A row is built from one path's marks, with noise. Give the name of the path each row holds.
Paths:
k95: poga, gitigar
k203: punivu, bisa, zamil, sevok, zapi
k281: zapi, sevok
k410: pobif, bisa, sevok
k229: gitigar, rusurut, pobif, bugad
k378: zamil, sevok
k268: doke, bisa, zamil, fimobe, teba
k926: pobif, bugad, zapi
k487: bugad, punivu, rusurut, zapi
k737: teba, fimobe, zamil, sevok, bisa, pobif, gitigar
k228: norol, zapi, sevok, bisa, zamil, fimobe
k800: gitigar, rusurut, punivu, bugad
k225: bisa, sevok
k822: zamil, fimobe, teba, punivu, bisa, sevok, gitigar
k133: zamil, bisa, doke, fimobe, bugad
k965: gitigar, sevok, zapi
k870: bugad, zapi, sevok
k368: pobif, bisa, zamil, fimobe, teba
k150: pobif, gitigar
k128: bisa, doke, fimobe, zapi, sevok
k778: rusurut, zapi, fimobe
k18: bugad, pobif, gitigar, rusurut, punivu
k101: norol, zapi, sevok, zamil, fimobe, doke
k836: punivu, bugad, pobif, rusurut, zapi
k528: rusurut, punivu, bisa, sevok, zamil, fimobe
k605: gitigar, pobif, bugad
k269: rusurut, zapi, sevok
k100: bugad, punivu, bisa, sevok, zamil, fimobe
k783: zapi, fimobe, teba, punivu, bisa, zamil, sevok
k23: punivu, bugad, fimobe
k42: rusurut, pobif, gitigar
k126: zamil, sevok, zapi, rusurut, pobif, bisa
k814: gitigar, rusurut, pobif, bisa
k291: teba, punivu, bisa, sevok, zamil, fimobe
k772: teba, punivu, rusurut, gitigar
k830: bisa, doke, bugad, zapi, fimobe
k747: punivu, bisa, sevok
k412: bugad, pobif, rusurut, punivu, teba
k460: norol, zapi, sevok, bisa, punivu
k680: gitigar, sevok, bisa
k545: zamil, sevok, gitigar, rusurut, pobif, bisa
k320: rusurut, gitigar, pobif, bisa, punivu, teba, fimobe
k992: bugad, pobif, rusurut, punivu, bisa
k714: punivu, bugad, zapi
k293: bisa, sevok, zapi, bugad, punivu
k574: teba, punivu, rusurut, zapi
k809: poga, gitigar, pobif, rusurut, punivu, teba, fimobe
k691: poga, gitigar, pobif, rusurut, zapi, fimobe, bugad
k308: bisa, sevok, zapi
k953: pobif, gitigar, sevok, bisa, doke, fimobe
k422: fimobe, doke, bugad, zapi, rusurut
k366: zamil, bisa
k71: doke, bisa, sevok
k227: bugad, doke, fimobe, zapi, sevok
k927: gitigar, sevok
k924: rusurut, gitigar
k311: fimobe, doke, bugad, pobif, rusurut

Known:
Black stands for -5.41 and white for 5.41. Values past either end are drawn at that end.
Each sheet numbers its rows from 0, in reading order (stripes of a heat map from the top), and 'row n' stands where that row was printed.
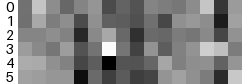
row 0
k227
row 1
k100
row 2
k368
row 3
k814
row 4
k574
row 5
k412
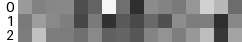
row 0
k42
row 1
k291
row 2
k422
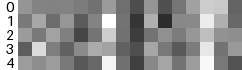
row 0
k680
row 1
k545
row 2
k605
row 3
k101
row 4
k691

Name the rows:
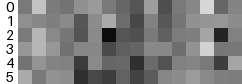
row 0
k128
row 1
k366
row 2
k783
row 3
k870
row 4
k268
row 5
k772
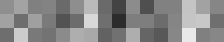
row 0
k410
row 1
k150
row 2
k228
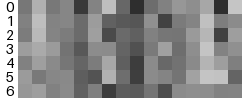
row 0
k311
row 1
k203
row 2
k830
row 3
k926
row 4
k378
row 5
k924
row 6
k747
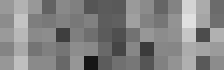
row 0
k281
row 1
k269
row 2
k836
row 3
k71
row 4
k293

